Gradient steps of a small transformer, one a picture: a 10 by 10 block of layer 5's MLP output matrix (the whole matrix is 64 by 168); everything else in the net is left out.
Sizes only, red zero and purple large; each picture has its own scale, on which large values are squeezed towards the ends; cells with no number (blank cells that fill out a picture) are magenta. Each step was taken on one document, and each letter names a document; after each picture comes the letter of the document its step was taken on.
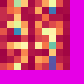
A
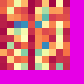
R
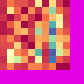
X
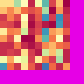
R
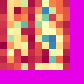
R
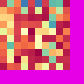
R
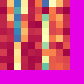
A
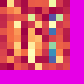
X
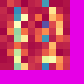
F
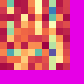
X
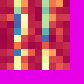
F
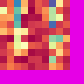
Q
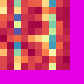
Q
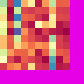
Q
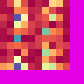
F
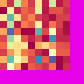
X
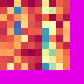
F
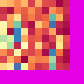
Q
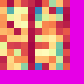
R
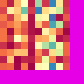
R
